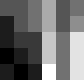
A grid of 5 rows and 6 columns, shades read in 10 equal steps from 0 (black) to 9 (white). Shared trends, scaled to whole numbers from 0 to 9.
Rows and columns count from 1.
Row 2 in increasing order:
1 3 3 4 5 6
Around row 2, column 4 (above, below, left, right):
6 7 4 3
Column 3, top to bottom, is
4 4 2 2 1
